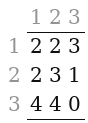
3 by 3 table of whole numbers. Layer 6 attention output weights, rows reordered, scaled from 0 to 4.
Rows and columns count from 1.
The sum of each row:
7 6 8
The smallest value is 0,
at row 3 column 3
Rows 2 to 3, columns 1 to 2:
2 3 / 4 4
